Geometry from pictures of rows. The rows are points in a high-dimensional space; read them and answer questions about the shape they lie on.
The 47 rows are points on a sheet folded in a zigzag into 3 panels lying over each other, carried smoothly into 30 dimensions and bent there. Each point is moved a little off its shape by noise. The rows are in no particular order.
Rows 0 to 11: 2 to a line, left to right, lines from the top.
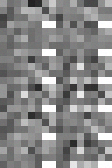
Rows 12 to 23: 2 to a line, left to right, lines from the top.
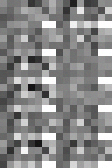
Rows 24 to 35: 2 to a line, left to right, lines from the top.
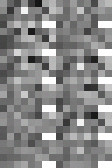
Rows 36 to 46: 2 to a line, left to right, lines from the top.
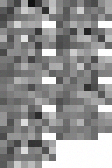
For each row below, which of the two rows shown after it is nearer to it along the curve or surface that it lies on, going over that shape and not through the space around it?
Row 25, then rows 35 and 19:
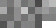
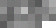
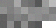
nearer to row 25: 19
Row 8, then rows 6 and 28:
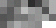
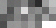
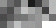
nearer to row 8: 28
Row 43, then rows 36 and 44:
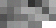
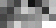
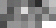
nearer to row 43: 36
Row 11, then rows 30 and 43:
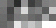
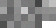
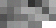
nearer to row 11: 43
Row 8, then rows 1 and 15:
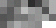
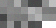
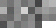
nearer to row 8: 1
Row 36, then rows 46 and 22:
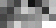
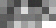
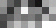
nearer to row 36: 46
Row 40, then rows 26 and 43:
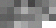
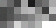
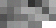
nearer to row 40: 26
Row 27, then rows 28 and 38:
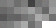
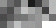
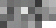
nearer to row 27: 28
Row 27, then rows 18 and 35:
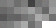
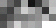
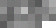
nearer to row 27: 18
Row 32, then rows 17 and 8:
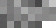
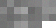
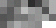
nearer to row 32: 8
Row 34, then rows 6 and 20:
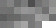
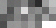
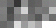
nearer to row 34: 20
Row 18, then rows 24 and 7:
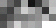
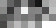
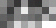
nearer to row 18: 7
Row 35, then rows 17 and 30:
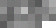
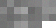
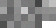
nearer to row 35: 30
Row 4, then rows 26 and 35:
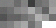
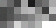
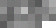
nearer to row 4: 26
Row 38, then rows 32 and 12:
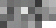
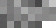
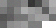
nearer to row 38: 32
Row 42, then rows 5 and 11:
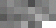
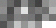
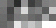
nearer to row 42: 11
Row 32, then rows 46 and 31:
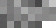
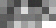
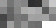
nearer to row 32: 31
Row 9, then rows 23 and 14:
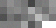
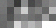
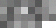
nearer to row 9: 23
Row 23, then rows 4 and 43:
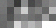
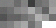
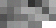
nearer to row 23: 4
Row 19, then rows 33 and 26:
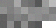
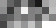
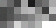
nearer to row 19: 33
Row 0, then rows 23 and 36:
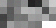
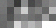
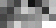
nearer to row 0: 36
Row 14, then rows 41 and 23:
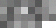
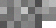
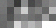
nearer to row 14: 41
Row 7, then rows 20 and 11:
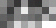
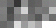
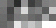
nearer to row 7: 11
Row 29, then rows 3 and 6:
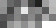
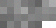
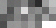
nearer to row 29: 6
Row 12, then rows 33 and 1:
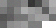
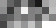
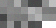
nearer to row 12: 1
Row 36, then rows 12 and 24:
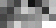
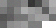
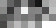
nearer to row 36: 12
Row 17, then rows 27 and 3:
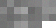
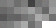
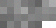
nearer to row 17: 27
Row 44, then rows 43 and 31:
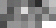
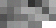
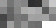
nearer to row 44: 31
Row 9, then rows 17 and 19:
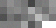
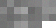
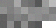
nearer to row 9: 17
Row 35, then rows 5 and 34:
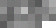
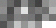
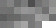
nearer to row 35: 5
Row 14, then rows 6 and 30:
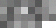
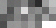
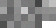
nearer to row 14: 30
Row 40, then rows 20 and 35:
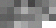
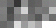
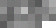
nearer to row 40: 20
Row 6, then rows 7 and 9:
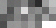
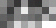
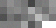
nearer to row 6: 7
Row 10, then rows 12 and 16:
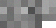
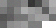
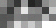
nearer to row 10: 12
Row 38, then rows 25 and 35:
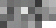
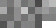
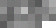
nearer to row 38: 25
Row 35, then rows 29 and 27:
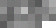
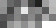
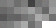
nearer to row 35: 29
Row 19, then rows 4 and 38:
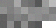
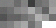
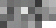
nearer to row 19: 38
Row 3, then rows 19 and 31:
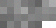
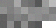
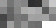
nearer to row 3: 19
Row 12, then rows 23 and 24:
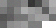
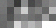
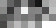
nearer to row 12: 23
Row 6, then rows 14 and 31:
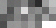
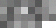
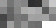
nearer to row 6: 31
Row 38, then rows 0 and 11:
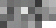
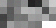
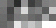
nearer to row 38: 0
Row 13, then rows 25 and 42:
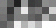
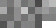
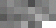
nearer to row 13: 42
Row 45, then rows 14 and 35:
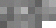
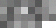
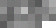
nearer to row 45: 35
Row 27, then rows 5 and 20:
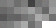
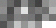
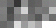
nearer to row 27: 20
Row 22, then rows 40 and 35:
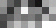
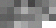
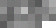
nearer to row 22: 35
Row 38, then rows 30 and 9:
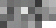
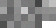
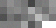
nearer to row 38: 30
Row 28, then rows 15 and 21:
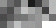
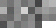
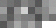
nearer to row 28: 21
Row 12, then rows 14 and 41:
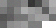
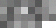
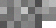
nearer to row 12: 14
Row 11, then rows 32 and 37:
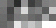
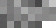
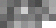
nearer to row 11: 37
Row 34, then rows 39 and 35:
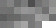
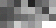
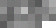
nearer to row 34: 39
